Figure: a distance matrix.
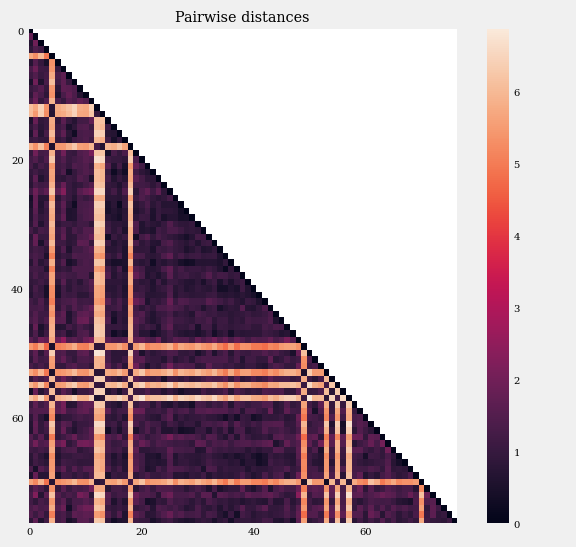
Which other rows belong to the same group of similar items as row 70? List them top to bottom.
4, 12, 13, 18, 49, 53, 55, 57
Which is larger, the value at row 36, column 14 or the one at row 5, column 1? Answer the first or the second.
the second
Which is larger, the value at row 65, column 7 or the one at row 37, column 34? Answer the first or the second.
the first
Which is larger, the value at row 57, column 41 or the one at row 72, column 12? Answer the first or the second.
the second
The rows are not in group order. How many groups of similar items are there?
2
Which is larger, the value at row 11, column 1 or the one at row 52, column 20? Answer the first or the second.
the first
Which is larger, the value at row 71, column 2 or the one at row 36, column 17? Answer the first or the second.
the first
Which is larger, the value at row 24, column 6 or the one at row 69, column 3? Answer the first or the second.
the first
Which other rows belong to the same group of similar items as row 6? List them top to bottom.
0, 1, 2, 3, 5, 7, 8, 9, 10, 11, 14, 15, 16, 17, 19, 20, 21, 22, 23, 24, 25, 26, 27, 28, 29, 30, 31, 32, 33, 34, 35, 36, 37, 38, 39, 40, 41, 42, 43, 44, 45, 46, 47, 48, 50, 51, 52, 54, 56, 58, 59, 60, 61, 62, 63, 64, 65, 66, 67, 68, 69, 71, 72, 73, 74, 75, 76
